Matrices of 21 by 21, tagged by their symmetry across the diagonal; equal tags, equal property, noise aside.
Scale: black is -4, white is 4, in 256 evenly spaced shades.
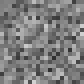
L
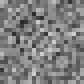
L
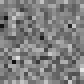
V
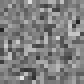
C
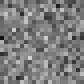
V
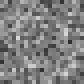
L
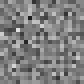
C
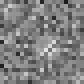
L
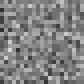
V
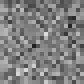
C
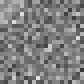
L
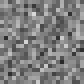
V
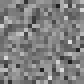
C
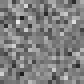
C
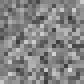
L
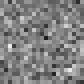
V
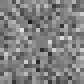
C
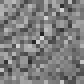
L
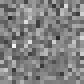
V
